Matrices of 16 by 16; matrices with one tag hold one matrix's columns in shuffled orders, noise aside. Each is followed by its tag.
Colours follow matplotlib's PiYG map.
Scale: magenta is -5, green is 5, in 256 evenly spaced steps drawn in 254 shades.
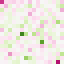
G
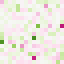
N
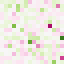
N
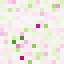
N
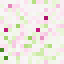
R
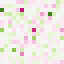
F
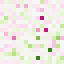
R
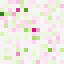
F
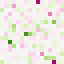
G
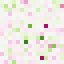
N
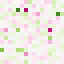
F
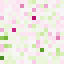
R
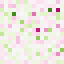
F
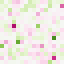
N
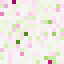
G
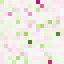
G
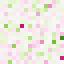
N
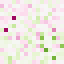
R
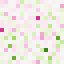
R
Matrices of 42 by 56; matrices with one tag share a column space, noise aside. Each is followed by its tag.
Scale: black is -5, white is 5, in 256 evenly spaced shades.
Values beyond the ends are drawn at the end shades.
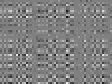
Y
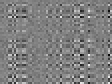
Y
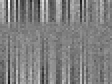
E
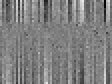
E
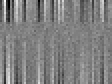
E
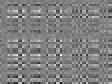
Y
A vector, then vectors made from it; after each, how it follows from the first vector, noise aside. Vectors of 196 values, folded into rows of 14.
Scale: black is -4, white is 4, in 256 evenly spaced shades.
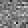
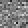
copied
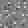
partly zeroed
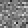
copied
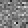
copied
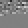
partly zeroed
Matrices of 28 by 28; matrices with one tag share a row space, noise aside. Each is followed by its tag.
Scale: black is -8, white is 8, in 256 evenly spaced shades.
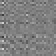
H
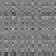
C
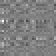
H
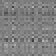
C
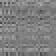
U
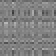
C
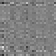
H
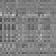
U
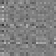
H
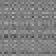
C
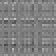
C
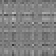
C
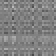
C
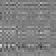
U
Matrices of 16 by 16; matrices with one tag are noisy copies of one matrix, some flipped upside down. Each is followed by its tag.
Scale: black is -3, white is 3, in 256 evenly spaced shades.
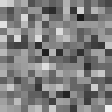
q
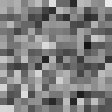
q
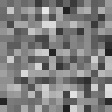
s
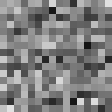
q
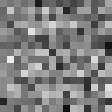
s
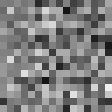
s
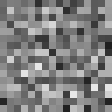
s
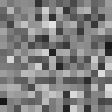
s
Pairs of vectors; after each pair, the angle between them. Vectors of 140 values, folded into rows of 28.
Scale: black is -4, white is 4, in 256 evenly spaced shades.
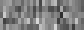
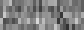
nearly parallel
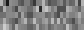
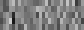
orthogonal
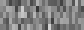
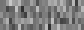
nearly opposite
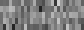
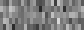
nearly parallel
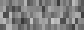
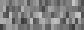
nearly parallel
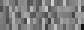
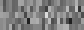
partly opposed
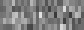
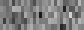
nearly opposite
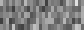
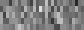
partly opposed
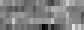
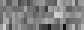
partly aligned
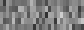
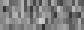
orthogonal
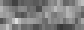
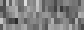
partly opposed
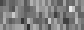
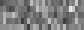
nearly parallel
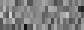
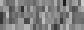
partly opposed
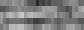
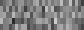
orthogonal
